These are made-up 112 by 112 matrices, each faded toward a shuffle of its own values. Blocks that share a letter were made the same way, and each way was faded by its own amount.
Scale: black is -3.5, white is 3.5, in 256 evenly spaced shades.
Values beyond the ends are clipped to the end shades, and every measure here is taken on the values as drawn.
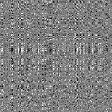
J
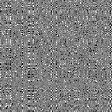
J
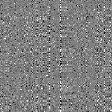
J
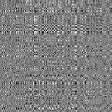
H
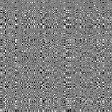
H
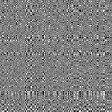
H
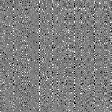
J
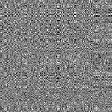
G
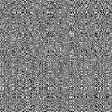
G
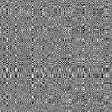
H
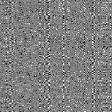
J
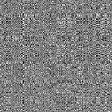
G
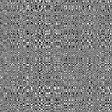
H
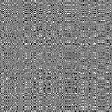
H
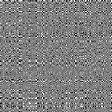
H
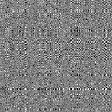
G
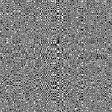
J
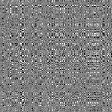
H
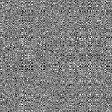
G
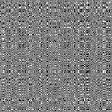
H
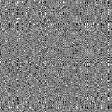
J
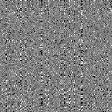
J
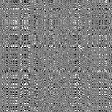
H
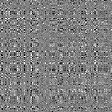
H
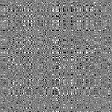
H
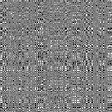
H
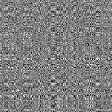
G
